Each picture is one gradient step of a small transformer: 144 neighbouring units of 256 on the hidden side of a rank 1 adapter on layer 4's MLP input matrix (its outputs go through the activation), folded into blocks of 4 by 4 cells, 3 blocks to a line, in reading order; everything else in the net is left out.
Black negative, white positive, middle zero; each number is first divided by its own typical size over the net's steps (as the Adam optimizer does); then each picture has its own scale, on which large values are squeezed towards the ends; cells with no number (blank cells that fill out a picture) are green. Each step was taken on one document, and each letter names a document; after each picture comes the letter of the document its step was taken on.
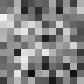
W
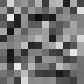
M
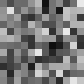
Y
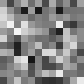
W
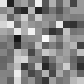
W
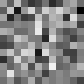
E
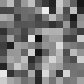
Y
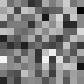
E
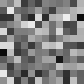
Y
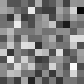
M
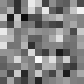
M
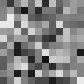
W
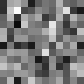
E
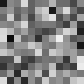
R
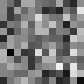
M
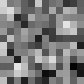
E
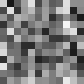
R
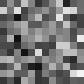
R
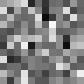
R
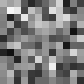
M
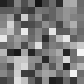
W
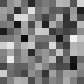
Y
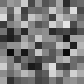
R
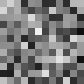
Y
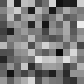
Y
